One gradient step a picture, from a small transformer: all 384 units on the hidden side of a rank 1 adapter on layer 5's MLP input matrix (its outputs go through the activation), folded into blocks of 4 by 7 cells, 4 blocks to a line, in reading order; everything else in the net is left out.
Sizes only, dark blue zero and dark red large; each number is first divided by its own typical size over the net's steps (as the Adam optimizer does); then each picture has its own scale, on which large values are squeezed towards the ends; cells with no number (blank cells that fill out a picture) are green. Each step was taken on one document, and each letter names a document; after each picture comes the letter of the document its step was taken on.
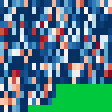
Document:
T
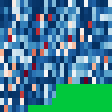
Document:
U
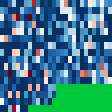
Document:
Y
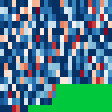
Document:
Y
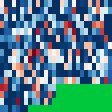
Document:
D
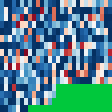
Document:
D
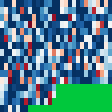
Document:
D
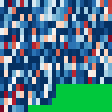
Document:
T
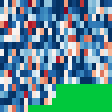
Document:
D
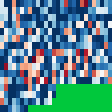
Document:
D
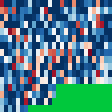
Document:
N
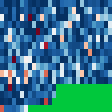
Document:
U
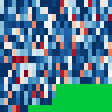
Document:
Y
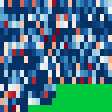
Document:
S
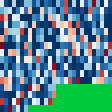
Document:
N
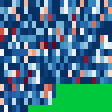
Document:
U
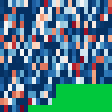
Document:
T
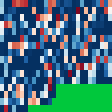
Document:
T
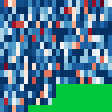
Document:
S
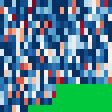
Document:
Y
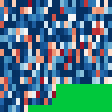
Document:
D
